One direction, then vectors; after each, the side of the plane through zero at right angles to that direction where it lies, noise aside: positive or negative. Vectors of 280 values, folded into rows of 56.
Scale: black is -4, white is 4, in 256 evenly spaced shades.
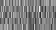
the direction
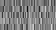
negative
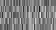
negative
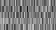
negative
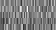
positive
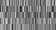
positive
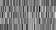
negative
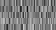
negative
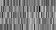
negative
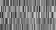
negative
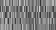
positive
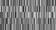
negative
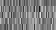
negative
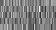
positive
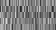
positive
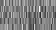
positive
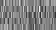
positive
